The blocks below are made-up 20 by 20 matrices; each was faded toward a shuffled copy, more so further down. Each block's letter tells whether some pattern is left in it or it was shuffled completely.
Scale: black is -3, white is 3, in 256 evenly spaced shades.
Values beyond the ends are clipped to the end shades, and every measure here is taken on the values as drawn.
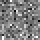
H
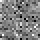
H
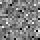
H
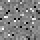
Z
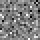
Z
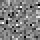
Z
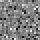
Z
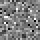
Z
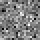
Z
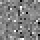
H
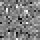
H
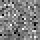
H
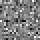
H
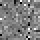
H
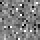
Z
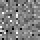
H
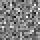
Z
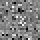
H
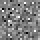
Z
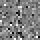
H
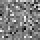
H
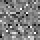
Z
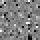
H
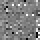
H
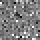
Z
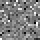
Z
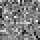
H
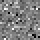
Z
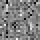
H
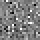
Z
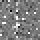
H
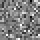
Z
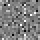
H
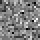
Z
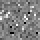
Z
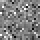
Z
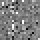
H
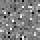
Z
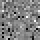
H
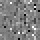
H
